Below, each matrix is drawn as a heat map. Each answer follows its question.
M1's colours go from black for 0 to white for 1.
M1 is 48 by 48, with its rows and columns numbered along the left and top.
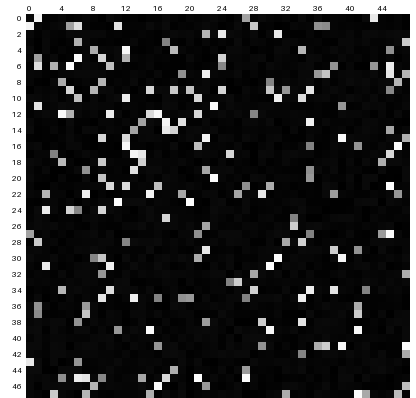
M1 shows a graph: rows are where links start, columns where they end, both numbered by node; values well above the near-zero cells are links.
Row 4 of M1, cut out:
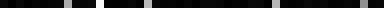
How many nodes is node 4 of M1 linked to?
5
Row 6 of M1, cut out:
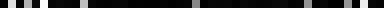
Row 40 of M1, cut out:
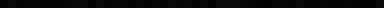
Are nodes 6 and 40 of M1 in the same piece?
no
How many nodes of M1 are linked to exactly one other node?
0
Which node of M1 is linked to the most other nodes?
node 9
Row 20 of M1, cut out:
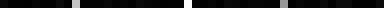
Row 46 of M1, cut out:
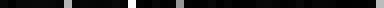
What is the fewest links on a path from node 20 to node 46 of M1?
3
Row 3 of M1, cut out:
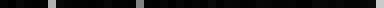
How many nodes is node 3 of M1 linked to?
3
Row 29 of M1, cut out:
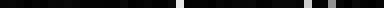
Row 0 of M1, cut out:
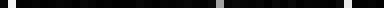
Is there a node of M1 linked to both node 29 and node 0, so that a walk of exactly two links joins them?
no
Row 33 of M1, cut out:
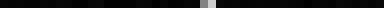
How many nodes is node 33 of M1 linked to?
2
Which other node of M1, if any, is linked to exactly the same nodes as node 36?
node 37
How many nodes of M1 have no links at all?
1
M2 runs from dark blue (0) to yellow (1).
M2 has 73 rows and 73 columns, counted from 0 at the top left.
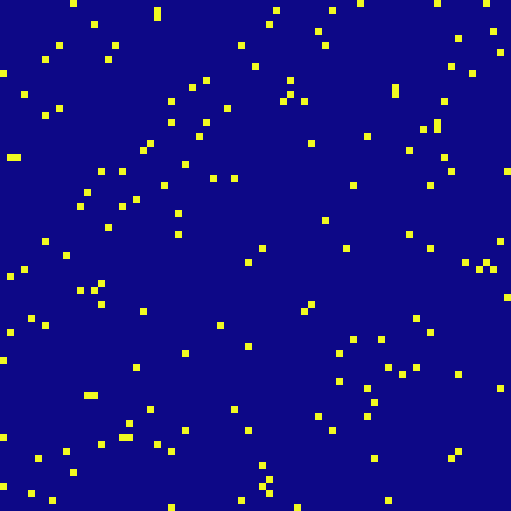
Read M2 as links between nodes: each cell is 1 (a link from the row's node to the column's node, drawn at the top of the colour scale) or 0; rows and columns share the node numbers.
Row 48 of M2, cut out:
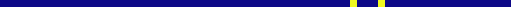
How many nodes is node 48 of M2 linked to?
2
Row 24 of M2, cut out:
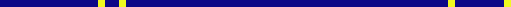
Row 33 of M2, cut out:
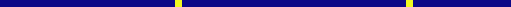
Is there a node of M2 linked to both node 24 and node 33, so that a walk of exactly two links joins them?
no
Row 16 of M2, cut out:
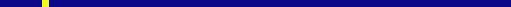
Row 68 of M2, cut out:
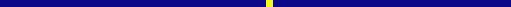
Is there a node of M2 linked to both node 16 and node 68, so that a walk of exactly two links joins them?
no
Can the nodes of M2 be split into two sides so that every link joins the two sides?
no
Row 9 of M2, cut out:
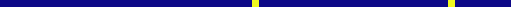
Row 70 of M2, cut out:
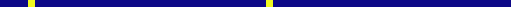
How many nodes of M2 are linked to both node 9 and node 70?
0
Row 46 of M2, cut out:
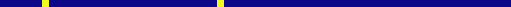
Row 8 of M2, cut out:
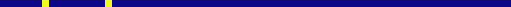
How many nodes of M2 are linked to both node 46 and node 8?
1
